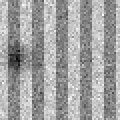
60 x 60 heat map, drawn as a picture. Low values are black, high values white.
Dips: one, in the middle left. Stripes: upright, repeating 5 times. Ninth with the lowest average: middle left.
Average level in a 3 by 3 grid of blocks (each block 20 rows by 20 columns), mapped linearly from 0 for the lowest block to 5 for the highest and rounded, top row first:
4 5 3 | 0 5 3 | 4 5 3
